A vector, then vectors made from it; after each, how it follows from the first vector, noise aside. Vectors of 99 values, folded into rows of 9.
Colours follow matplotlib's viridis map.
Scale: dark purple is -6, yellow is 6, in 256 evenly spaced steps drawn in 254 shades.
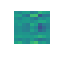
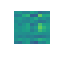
negated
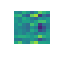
scaled up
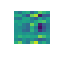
scaled up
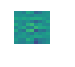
wrapped around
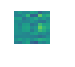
negated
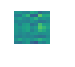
negated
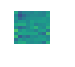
wrapped around
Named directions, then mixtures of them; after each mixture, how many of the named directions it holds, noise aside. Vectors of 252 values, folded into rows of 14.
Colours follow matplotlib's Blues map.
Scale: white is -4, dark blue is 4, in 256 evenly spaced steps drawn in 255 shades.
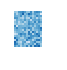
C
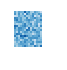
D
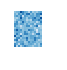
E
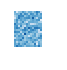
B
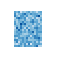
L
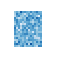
one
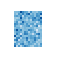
one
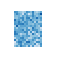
one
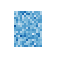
three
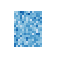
two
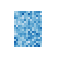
one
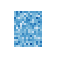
two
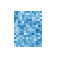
two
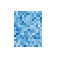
three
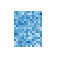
one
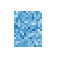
two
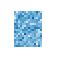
one
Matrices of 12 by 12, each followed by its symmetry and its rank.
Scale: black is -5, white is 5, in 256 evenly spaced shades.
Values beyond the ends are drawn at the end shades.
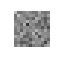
symmetric, full rank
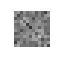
symmetric, full rank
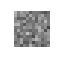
neither, full rank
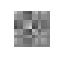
symmetric, rank two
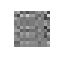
neither, rank two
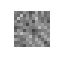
symmetric, full rank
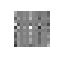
neither, rank two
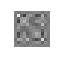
symmetric, rank two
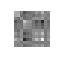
symmetric, rank two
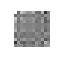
symmetric, rank two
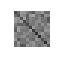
symmetric, full rank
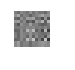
neither, rank two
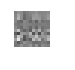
neither, rank two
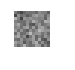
neither, full rank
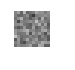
neither, full rank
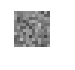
neither, full rank
